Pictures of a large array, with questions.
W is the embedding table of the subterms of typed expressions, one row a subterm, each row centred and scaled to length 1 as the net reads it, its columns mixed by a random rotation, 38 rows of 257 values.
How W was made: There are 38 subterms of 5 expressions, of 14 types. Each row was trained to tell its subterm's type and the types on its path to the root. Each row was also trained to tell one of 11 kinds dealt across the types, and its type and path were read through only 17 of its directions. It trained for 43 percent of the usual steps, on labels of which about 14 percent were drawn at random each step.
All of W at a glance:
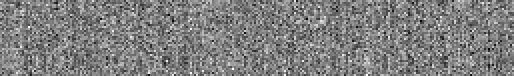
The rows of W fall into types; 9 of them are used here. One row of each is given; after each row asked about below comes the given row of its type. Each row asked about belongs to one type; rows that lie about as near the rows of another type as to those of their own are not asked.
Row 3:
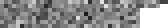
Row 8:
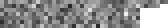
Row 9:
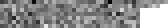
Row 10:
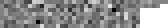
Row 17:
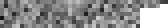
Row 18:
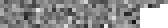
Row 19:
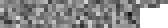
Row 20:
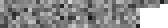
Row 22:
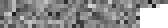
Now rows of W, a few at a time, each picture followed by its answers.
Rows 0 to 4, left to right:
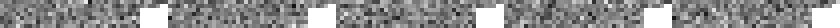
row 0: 19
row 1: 18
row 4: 19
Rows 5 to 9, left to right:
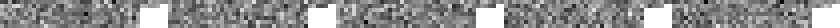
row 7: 18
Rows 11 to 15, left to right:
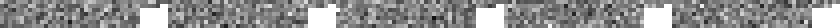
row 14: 22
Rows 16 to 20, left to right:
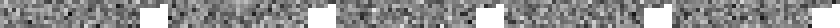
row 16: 19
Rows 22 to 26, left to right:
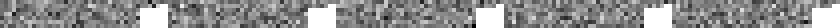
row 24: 20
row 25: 8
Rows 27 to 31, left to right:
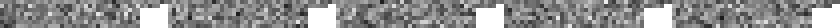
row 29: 18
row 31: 18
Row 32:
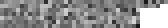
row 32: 20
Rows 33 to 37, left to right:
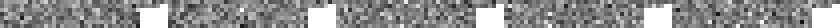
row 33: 19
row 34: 8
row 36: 22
